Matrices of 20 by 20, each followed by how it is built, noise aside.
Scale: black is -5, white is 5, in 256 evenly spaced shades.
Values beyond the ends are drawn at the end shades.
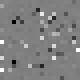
sparse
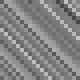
Toeplitz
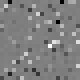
sparse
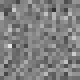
low rank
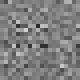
low rank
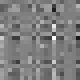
low rank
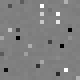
sparse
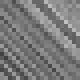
Toeplitz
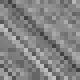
Toeplitz
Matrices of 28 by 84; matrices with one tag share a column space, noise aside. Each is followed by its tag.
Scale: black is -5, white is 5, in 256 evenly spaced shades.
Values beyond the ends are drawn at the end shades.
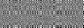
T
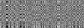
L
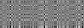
L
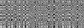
L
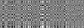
L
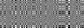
T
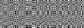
T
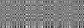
L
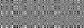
T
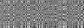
L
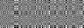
T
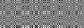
T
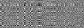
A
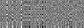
L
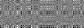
T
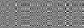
A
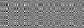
A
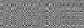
A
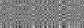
L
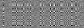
A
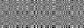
T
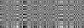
L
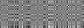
L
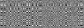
A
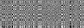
L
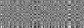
L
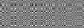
A
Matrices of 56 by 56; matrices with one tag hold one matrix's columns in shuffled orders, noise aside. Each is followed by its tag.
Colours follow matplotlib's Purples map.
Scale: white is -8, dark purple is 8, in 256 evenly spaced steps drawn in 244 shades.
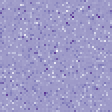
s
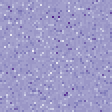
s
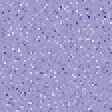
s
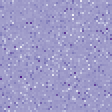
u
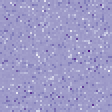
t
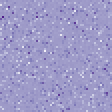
s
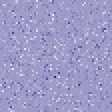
u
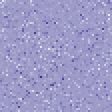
u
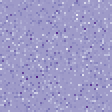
u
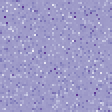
s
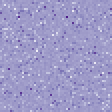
s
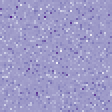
s
